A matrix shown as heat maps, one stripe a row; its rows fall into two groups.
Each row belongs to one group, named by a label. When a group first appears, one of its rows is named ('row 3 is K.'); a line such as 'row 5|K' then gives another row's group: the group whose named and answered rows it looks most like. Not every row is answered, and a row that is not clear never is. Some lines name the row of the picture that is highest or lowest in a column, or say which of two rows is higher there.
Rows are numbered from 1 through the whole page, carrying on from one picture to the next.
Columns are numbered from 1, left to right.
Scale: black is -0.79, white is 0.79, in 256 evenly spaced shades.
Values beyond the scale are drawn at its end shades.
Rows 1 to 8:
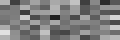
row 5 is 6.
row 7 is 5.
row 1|6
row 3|6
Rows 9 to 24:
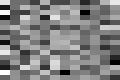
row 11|6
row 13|6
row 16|6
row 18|6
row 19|5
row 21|6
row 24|6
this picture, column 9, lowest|11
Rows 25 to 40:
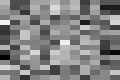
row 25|6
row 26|6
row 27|6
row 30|6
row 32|6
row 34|6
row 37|6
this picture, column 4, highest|35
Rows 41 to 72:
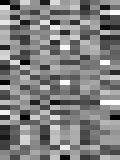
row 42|6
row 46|6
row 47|5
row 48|6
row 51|5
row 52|6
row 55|6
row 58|5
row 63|5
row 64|6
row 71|6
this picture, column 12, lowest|64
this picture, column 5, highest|45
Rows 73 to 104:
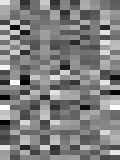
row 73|5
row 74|5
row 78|6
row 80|6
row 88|6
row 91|6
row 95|5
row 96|5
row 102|5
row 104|6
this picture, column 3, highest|97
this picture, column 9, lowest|94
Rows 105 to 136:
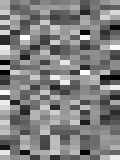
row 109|5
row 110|6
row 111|6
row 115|5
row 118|6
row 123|5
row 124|6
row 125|6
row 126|5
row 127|6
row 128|6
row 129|6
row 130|5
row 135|6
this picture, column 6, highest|120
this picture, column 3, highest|112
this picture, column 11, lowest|120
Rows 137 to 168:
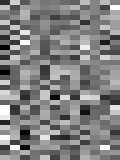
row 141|6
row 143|6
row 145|6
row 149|5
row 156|5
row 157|6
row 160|5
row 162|5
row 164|5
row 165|6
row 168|5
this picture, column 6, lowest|156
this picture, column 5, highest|164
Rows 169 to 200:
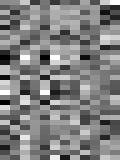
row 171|6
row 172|6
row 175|5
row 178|6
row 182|5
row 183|5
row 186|5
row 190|5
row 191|6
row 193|6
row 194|6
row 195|6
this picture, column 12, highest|169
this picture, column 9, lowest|180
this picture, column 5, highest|187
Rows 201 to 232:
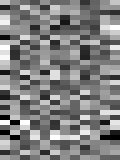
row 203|6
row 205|5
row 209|5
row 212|6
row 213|5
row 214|5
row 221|5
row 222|6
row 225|6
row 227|6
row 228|6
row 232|5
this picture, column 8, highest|228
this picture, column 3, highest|225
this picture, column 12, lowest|228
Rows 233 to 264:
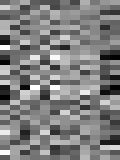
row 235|6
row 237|5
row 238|6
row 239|5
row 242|5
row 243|6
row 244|6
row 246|5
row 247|6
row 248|6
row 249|5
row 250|6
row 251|6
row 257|6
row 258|5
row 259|5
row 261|6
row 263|5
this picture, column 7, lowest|242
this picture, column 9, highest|251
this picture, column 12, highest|262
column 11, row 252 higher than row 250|Yes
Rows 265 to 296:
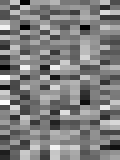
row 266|6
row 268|6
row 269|5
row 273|6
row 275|5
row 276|6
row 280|5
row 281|6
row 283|6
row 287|5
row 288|6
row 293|6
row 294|6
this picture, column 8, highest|294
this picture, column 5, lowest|278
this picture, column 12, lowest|294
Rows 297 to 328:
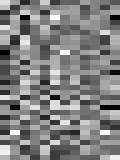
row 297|5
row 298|6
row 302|5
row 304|6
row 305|6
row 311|6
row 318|6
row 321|5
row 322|6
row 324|5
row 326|5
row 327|5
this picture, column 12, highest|328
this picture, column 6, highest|300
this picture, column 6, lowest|316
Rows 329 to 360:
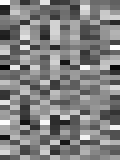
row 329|5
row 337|6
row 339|6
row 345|5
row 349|5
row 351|6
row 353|5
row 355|5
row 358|5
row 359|5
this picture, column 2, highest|342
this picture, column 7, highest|352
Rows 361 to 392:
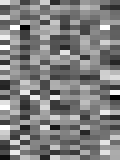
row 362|6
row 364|5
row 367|6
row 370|5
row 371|5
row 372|6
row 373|6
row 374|5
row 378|6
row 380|6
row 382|5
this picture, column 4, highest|380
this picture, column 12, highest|379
